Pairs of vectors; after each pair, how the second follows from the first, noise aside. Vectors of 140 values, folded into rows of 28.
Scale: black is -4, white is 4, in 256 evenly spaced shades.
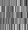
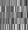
copied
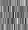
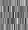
copied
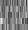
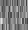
copied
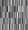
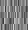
wrapped around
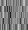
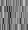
copied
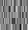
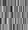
wrapped around
